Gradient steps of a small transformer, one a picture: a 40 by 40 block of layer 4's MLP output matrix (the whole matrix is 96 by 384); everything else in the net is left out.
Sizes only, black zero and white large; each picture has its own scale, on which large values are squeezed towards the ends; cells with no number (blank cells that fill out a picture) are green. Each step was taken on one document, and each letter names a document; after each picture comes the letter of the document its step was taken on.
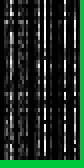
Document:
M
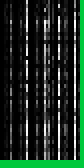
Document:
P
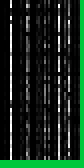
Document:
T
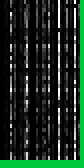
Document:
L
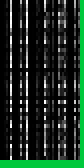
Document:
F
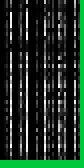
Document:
F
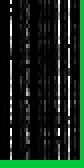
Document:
T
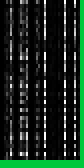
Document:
M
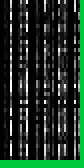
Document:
F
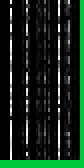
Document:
T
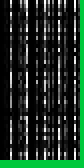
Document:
P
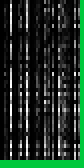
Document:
F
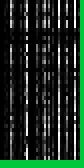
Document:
L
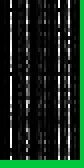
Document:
T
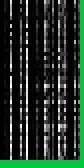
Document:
F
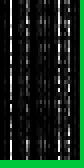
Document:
T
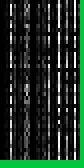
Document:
L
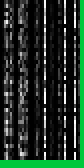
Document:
M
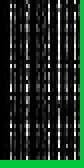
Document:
L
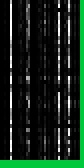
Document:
T
